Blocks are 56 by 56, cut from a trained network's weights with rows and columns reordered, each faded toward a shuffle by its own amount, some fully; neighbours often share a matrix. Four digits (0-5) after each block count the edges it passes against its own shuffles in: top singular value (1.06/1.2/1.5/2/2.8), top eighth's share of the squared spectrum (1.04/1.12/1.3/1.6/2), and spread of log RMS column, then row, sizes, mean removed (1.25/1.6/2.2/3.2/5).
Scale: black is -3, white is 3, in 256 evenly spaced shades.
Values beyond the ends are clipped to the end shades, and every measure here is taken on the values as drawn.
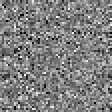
3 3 2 1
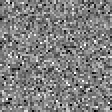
0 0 0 0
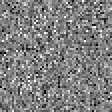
0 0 0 0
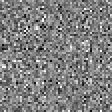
3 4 3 2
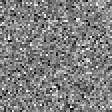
0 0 0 0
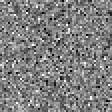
0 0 0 0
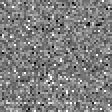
1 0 0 0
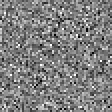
2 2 0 1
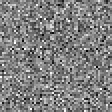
3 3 0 1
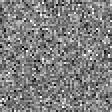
0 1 0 0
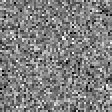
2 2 0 0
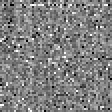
1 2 0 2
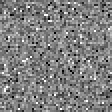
1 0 0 0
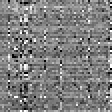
3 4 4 1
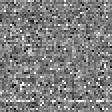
2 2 1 1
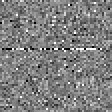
3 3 0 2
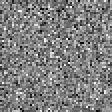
1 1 0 0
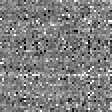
2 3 2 1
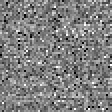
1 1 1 0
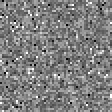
1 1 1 0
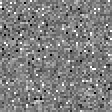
0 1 0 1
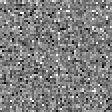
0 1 1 0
